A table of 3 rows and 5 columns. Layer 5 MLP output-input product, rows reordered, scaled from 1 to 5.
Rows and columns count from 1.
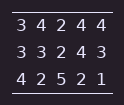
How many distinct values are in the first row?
3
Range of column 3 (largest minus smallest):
3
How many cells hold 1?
1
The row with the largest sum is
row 1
